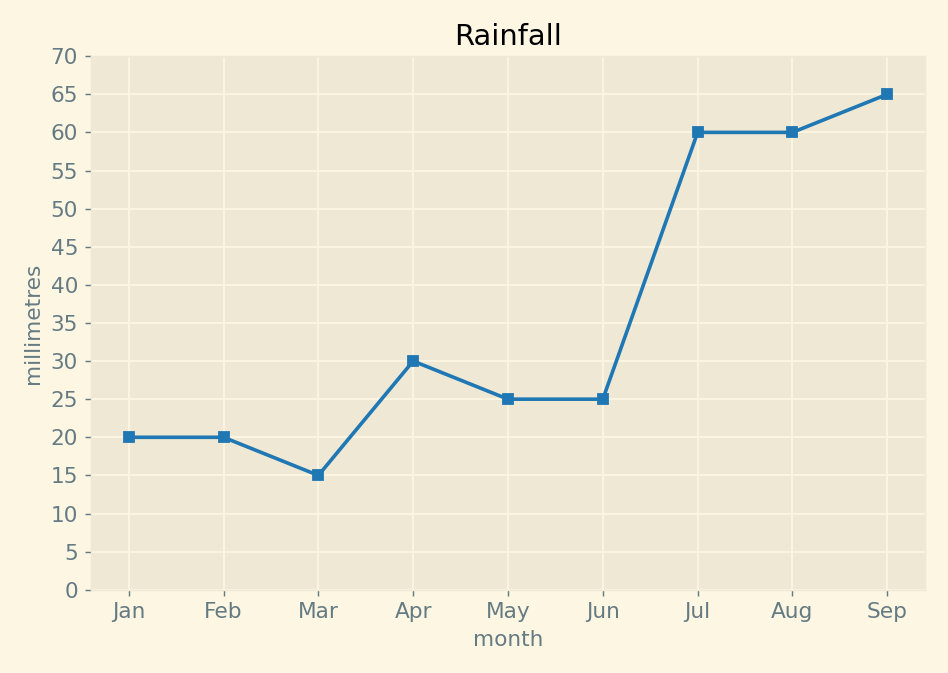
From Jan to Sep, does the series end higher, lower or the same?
higher
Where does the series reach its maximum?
Sep
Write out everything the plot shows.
Title: Rainfall
x-axis: month, ticks Jan Feb Mar Apr May Jun Jul Aug Sep
y-axis: millimetres, ticks 0 5 10 15 20 25 30 35 40 45 50 55 60 65 70
Values:
20 20 15 30 25 25 60 60 65
